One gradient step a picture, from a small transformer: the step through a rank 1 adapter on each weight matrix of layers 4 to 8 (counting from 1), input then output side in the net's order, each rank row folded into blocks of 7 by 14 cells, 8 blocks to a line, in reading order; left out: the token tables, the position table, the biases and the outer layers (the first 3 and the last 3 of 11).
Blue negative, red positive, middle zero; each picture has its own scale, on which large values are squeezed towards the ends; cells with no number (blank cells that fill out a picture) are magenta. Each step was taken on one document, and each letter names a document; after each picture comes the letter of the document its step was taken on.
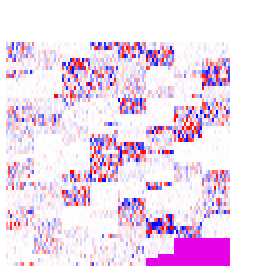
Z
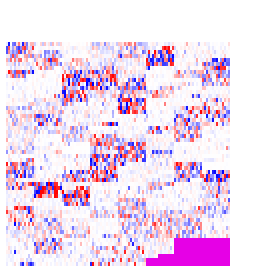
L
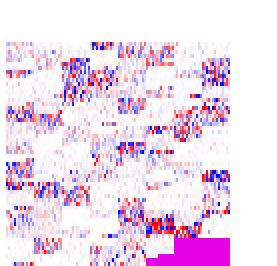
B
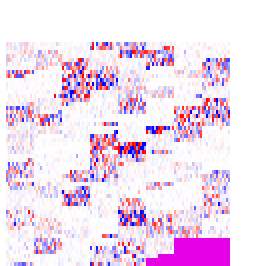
L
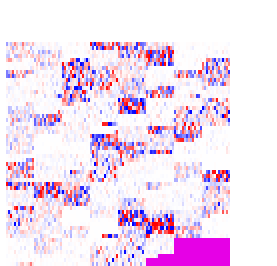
B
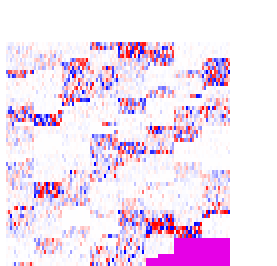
B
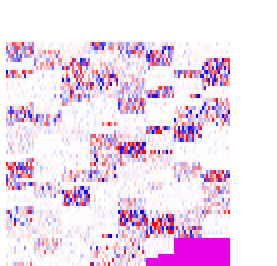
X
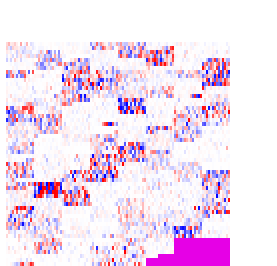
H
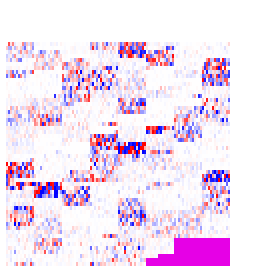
L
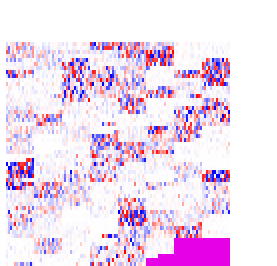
B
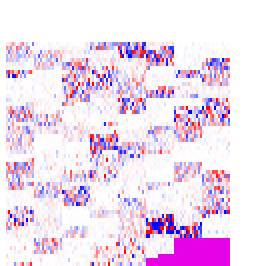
X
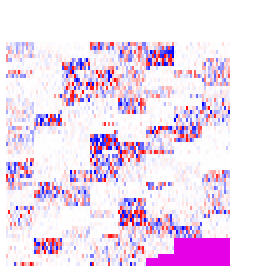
Z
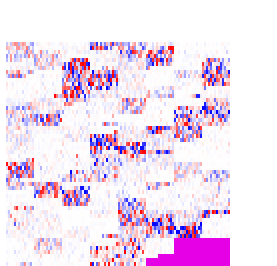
X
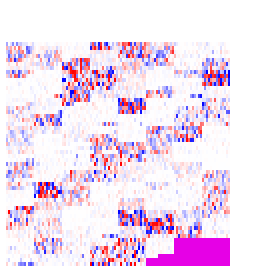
Z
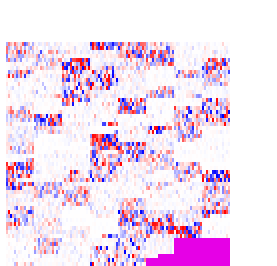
X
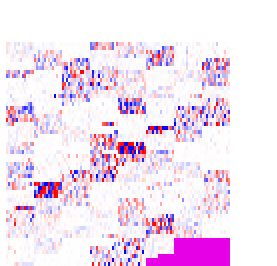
H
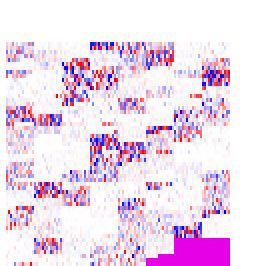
Z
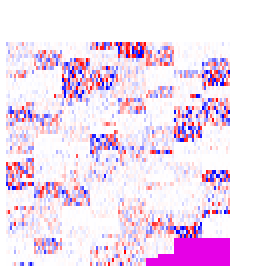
X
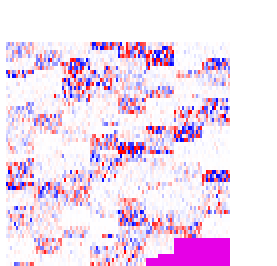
B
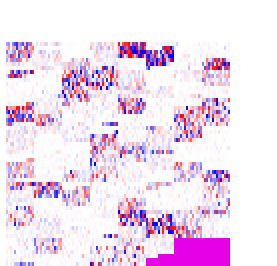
L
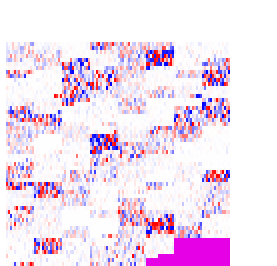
Z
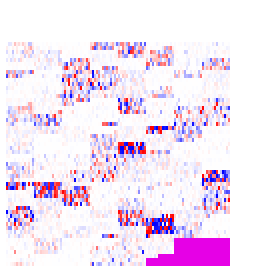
H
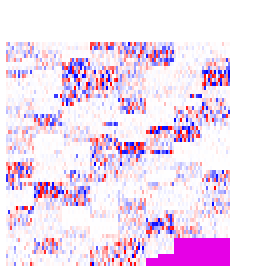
Z
